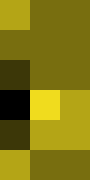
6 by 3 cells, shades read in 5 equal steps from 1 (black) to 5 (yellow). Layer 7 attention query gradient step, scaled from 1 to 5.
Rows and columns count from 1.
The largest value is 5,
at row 4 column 2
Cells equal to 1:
1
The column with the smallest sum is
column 1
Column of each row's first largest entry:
1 1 2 2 2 1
